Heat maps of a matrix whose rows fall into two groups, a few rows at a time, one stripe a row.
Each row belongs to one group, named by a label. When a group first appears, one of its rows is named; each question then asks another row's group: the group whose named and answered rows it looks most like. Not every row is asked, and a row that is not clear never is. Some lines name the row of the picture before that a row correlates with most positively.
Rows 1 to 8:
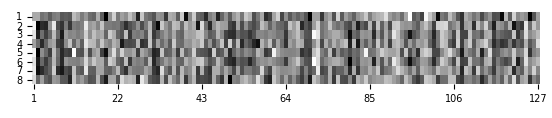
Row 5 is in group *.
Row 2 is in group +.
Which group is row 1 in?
*
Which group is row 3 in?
+
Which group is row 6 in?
+
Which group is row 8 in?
*
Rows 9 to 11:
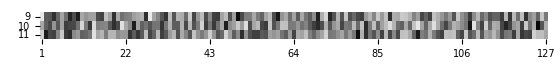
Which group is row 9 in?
*
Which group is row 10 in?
*
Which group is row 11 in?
+
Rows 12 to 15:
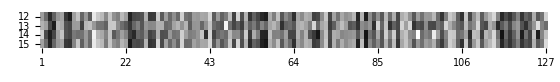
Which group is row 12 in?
+
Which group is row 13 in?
+
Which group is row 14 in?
+
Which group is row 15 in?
+
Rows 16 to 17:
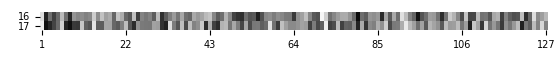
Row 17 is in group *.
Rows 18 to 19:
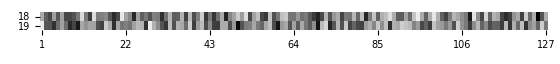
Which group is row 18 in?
*
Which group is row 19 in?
*
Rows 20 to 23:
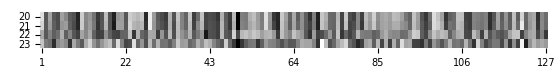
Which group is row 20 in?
*
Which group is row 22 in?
*
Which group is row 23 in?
+
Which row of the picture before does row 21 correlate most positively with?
19
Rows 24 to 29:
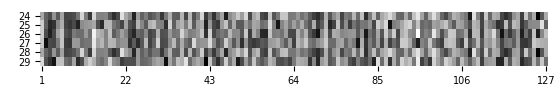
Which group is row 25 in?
*
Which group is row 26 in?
+
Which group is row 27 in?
+
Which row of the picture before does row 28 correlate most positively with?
22
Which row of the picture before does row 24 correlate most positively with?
22
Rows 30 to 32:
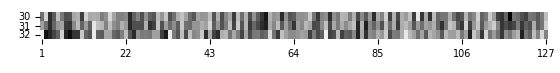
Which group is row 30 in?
+
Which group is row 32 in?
*
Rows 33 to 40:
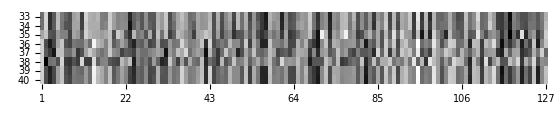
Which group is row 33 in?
+
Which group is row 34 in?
+
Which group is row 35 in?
+
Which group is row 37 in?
+
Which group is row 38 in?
*
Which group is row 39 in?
+
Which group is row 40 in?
+
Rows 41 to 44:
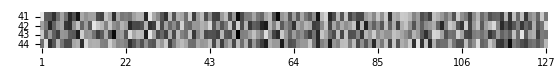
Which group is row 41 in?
*
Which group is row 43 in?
*
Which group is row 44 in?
+
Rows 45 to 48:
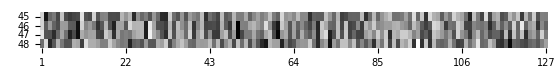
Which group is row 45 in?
*
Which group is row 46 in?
*
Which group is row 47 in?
*
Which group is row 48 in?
+
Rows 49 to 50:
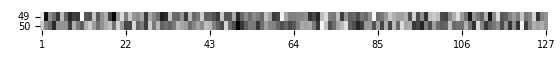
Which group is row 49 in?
*
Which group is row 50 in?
+
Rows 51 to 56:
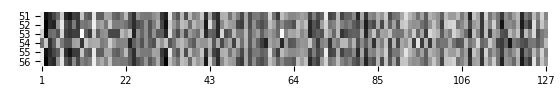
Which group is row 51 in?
*
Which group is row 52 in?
+
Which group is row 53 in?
*
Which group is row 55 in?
*
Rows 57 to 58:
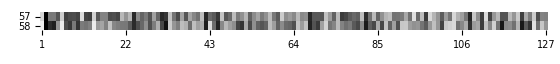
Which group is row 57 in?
*
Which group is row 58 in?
+
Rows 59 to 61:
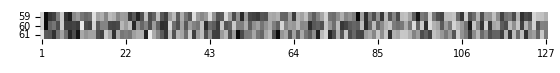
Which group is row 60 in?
*
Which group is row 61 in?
*
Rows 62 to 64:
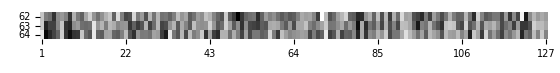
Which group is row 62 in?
+
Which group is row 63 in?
+
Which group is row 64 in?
*
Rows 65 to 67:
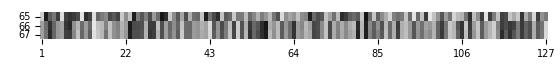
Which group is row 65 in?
*
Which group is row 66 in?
+
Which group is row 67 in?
+
